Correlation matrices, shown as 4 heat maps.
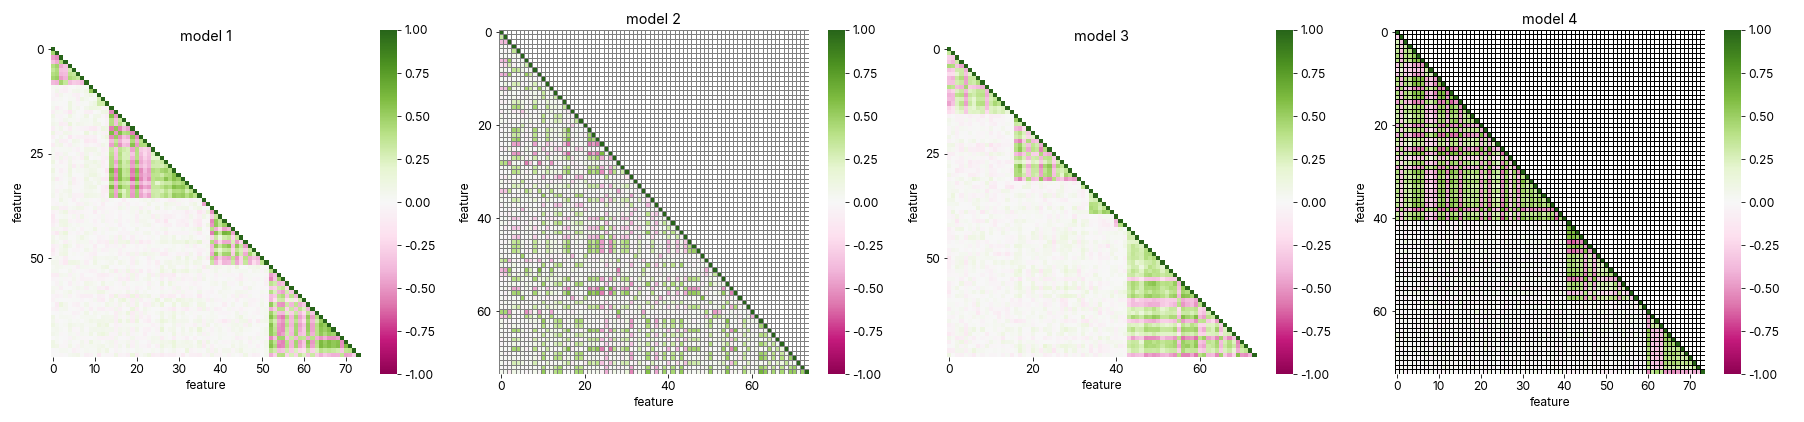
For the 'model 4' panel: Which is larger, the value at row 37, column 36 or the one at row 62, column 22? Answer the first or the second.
the first
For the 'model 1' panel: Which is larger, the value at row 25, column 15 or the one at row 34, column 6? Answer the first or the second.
the second
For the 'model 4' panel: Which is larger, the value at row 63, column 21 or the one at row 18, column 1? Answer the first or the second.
the first
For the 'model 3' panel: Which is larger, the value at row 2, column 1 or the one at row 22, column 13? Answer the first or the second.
the second
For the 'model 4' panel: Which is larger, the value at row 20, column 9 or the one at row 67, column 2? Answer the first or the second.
the first
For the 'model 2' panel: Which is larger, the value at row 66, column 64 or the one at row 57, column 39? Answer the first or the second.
the first
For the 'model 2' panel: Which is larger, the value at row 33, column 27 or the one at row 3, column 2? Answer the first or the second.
the first
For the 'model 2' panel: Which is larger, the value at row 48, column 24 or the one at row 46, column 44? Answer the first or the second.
the first
